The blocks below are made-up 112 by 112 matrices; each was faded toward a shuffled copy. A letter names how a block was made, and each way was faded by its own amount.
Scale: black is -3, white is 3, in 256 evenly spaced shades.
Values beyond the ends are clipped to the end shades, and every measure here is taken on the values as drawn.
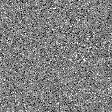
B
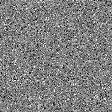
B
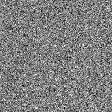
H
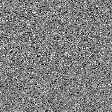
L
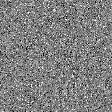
B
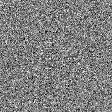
H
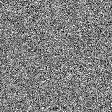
H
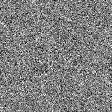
H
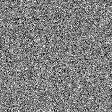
H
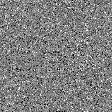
B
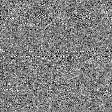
L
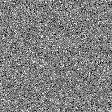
B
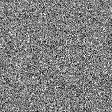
H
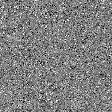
B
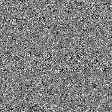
L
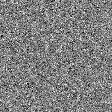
H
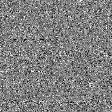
L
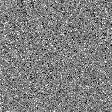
B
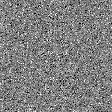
B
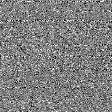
L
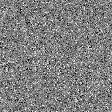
B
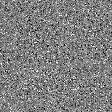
B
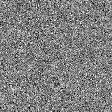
H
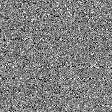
L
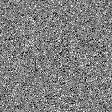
B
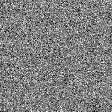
H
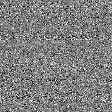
L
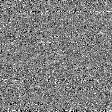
L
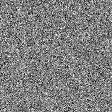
H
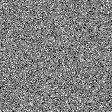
B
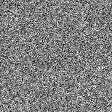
H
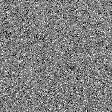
B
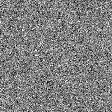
H
